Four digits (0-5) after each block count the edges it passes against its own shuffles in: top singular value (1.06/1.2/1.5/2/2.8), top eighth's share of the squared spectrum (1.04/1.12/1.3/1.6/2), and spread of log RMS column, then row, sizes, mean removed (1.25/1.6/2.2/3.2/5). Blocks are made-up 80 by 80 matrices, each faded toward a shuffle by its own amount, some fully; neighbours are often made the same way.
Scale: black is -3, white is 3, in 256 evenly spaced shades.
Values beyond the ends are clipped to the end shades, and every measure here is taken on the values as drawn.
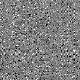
4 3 2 1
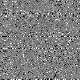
3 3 0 2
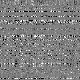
4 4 1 4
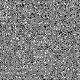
3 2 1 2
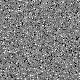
0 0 0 0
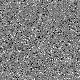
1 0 0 0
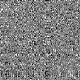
4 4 2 2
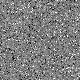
0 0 0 0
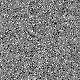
2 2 0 0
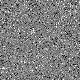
2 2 1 0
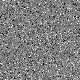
0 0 0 0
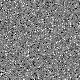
0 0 1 0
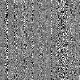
2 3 4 0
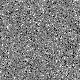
0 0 1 0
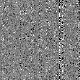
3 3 3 0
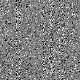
1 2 3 0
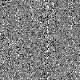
1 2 3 0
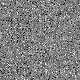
2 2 0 0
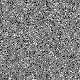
3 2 0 0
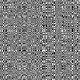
5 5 4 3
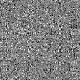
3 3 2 1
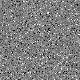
0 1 0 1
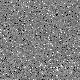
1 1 0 1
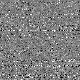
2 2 0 3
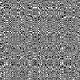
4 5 3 3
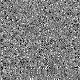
3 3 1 1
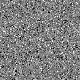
3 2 0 0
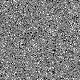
2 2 0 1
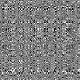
4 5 3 3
